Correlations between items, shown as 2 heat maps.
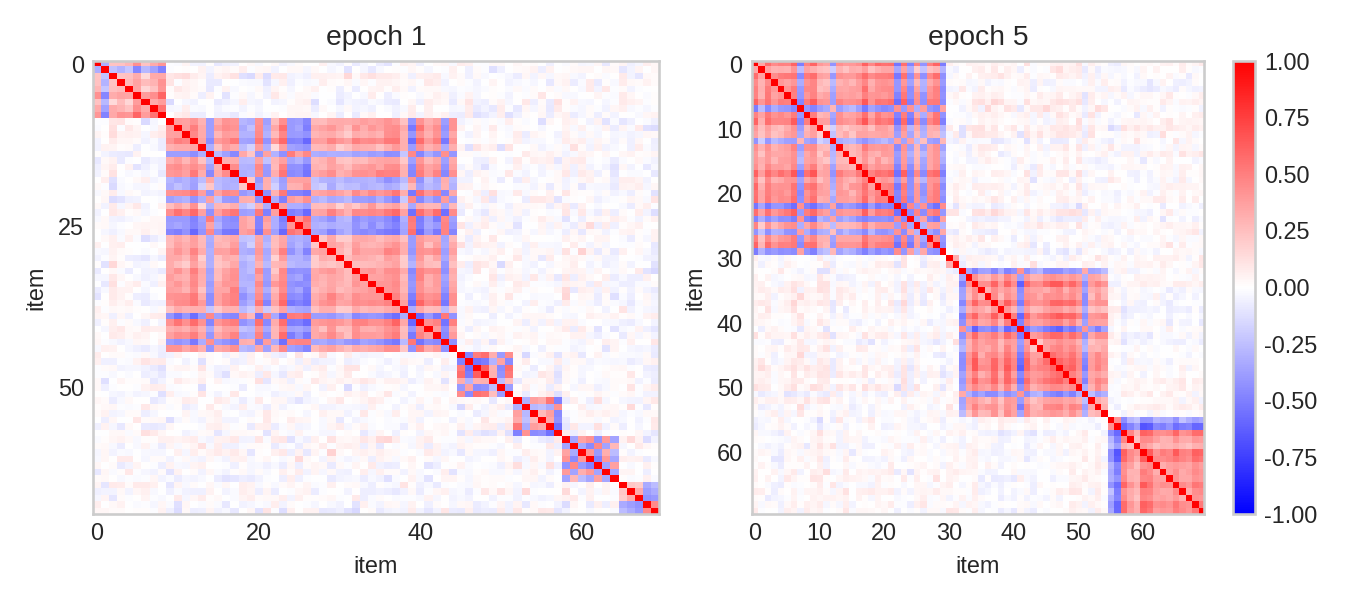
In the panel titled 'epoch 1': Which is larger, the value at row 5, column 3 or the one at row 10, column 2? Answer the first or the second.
the first
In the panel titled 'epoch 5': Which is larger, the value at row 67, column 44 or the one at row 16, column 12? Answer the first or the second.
the first
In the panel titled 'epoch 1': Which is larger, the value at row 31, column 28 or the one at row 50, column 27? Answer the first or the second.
the first
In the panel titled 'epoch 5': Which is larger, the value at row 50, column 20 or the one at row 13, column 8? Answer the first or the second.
the second
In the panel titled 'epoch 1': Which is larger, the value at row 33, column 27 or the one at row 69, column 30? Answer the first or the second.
the first
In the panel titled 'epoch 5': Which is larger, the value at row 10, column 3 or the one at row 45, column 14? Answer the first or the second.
the first
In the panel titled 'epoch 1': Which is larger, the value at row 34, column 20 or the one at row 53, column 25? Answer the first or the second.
the first
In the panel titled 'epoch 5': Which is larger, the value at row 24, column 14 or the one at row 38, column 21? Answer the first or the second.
the second
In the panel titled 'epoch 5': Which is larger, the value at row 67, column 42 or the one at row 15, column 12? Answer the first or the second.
the first
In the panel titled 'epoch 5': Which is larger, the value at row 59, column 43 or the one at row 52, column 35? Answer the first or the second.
the second
